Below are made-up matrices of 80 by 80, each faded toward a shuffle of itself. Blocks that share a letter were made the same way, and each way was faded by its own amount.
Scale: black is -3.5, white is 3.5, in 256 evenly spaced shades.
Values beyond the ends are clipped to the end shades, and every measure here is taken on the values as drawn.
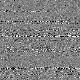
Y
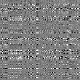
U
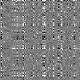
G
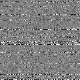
Y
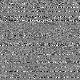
Y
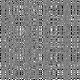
G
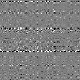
U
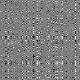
G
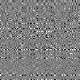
U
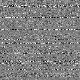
Y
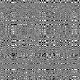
U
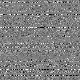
Y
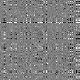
G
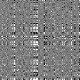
G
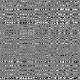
U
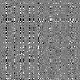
G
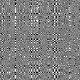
G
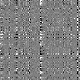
G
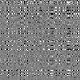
U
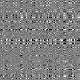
U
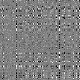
G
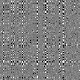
G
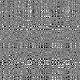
U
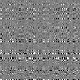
U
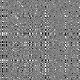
G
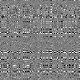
U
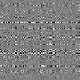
U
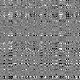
U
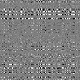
U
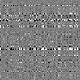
U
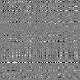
U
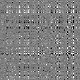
G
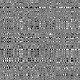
U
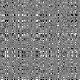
G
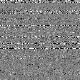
Y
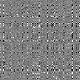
G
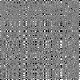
G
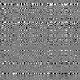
U
